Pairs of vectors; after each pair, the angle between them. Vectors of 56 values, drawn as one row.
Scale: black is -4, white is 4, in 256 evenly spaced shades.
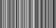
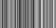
nearly opposite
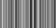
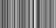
nearly opposite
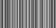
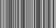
partly opposed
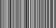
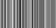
orthogonal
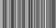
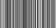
orthogonal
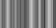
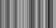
nearly opposite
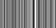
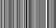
orthogonal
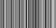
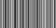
orthogonal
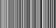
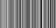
nearly parallel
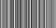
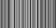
nearly opposite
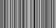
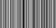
partly aligned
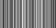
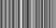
partly opposed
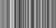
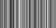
nearly opposite
